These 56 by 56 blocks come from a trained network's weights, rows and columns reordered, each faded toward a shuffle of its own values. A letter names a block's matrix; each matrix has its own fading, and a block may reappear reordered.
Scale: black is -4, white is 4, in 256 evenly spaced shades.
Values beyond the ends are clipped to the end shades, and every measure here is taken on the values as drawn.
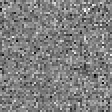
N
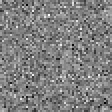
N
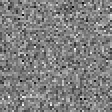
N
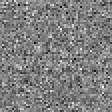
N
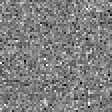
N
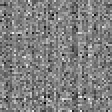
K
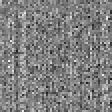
K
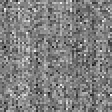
K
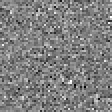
N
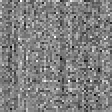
K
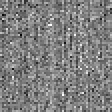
K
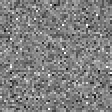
N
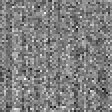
K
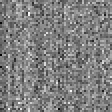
K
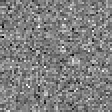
N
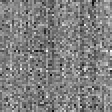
K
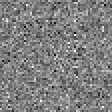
N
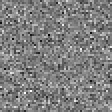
N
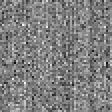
K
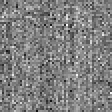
K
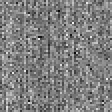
K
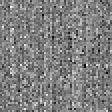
K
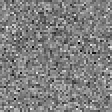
N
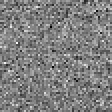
N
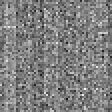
K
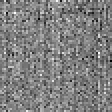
K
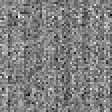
K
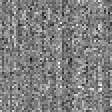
K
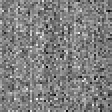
K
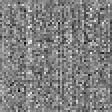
K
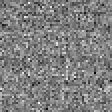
N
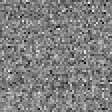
N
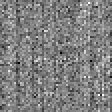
K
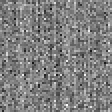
K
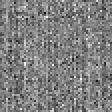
K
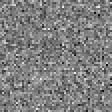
N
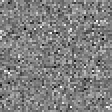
N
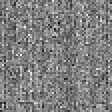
K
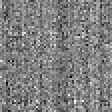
K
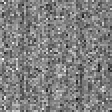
K
